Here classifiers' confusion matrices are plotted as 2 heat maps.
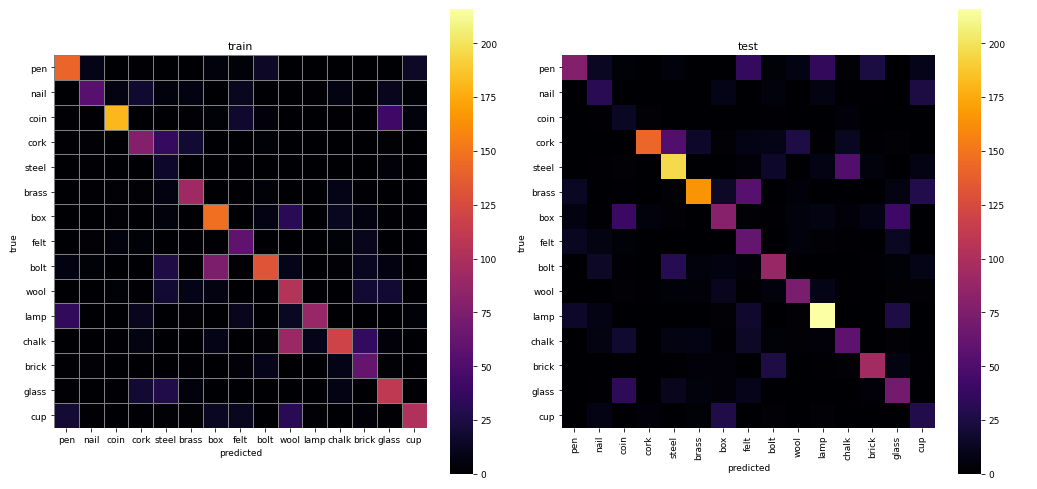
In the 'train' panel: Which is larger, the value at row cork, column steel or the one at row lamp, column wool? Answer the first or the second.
the first
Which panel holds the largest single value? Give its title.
test
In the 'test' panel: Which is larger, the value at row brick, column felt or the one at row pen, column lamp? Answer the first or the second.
the second
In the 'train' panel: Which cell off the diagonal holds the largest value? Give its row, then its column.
chalk, wool
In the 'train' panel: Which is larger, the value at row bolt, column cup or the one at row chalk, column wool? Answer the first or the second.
the second
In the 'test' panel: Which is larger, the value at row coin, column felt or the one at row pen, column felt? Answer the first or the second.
the second
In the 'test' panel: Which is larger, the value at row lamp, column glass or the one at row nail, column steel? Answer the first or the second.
the first
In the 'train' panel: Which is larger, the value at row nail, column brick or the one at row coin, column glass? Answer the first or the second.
the second
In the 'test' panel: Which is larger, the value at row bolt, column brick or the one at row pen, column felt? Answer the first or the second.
the second
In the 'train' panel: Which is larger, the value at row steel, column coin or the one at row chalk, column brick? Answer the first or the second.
the second
